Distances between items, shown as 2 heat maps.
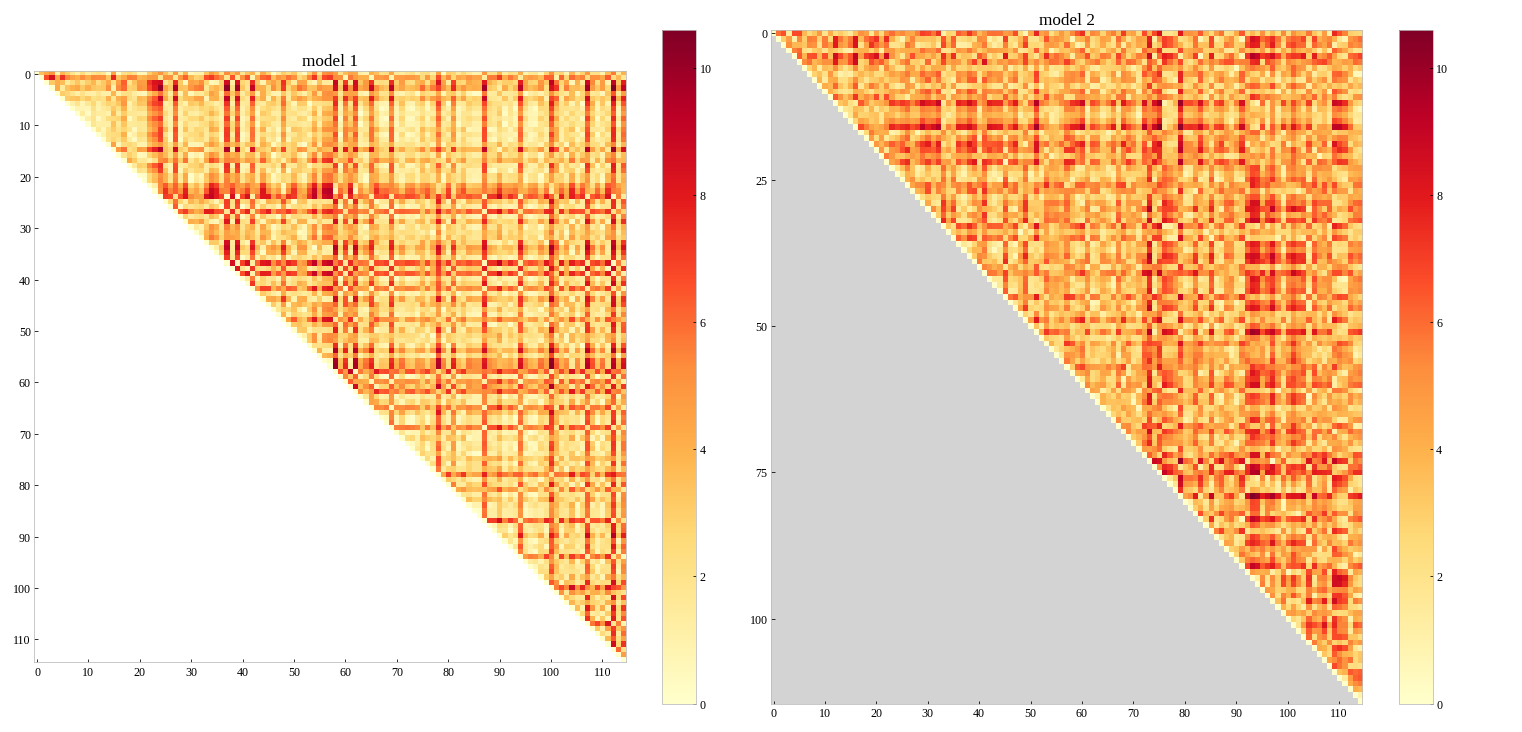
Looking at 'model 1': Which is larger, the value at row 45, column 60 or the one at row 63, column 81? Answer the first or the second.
the first
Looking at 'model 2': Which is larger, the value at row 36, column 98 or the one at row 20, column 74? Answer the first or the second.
the second
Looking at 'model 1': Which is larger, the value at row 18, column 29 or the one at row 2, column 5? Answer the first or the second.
the second
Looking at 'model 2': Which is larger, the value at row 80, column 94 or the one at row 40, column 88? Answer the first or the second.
the first
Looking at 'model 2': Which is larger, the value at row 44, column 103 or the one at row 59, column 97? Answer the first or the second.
the second
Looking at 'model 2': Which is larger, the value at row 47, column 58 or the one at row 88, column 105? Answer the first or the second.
the second
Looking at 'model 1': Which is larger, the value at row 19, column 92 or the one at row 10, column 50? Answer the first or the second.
the second
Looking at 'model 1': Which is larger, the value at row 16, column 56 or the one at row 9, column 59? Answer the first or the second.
the first
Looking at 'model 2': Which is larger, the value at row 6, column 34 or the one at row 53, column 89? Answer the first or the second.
the second
